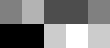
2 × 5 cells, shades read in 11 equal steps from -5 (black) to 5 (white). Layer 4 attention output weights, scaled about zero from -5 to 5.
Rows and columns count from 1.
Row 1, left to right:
0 2 -2 -2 0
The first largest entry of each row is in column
2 4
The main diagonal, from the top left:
0 -5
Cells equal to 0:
2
